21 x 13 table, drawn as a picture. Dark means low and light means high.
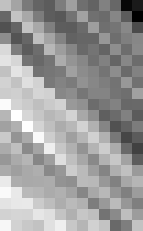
The top right is the ninth with the lowest average. Neither half mirrors the other. There is an overall slope up to the bottom left. Streaks slant down to the right.
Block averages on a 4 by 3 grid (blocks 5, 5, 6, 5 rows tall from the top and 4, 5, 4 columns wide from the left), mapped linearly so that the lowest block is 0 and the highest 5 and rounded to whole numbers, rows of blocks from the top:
2 1 0 | 4 2 1 | 4 4 1 | 5 4 2
